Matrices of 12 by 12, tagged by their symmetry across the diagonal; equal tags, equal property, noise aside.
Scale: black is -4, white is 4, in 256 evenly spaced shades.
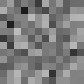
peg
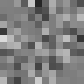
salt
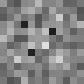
peg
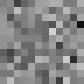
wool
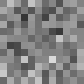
wool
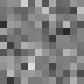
salt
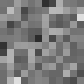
peg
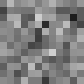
wool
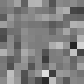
salt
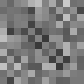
peg
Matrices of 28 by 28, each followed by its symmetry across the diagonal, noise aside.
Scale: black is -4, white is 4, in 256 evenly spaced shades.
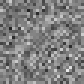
symmetric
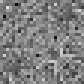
symmetric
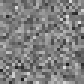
antisymmetric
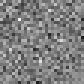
symmetric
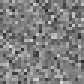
antisymmetric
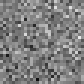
antisymmetric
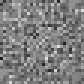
symmetric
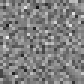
antisymmetric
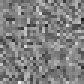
antisymmetric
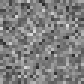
symmetric
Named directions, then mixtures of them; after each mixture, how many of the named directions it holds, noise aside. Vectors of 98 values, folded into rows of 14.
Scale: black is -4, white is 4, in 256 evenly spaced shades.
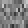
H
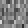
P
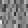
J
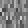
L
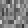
one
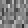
one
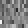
three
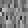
one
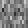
three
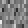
three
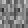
two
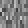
one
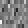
three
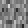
two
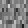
two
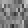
one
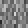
one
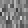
one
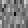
three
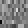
three
